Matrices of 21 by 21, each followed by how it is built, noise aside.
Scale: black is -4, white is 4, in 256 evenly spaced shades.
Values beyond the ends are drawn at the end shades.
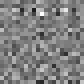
low rank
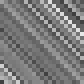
Toeplitz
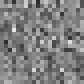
low rank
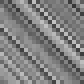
Toeplitz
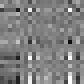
low rank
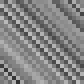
Toeplitz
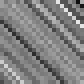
Toeplitz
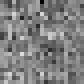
low rank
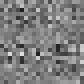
low rank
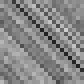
Toeplitz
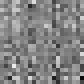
low rank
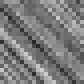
Toeplitz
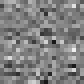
low rank
